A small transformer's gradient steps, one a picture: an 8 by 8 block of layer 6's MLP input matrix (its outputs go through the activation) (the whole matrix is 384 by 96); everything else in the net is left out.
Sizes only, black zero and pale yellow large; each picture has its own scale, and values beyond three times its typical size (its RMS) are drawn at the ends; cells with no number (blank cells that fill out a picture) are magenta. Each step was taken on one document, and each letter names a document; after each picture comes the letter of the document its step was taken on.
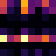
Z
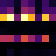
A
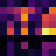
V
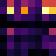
V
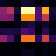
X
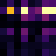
V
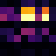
X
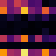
Z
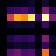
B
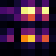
X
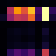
B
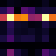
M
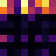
Z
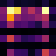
M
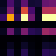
V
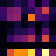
B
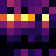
M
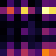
V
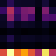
M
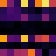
Z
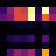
B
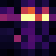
X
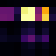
X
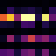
A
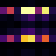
X
